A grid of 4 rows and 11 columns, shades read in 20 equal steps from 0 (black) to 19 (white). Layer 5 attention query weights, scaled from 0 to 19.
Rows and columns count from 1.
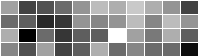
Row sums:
113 103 99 88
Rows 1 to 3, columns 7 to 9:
13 15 13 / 11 14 10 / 19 12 9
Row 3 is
13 0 8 4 7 7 19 12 9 13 7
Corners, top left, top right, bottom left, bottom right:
12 5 10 1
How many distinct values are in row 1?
8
